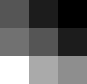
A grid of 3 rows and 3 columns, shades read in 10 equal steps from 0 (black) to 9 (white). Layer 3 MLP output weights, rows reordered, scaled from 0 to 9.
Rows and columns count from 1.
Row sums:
4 8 20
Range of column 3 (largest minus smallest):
5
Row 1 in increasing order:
0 1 3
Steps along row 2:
down down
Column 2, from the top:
1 3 6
